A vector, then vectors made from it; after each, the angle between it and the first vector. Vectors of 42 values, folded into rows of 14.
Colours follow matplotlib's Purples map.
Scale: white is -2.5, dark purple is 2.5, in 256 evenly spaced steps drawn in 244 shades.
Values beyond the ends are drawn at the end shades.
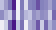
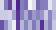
partly opposed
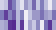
partly aligned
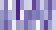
partly opposed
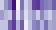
nearly parallel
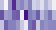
orthogonal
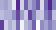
partly opposed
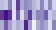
partly opposed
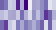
partly opposed
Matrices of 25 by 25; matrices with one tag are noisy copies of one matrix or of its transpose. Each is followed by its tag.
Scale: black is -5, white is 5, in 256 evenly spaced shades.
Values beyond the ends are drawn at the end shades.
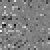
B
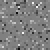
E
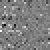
B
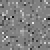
E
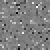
E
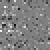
B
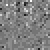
B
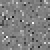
E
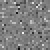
E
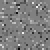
E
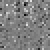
B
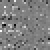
B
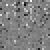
B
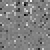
B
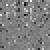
B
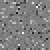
E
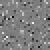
E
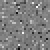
E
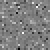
E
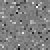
E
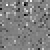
B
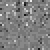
B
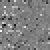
B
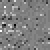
B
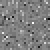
E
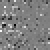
B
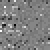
B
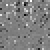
B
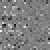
B
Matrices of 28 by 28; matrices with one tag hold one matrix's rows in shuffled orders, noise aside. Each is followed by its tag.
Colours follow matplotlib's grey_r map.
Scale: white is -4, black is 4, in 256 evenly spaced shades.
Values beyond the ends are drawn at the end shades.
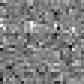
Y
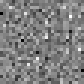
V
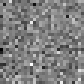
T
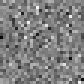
V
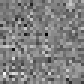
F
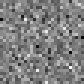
V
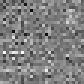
F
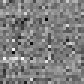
F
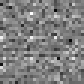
Y
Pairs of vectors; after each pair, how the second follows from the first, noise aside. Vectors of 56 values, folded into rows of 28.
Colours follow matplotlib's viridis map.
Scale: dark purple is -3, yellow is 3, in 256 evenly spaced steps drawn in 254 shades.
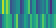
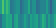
shrunk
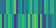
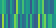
negated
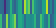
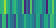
negated
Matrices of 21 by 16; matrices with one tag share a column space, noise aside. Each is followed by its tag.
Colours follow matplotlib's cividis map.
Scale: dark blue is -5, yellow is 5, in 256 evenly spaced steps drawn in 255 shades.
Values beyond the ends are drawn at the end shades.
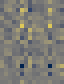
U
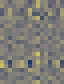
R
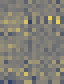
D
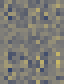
R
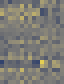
R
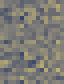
R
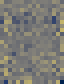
D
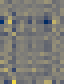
D
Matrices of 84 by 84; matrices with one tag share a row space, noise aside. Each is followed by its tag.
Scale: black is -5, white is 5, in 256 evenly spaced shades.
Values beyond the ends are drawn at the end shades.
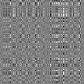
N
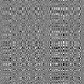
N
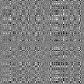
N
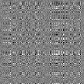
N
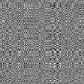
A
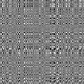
A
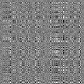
N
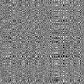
N
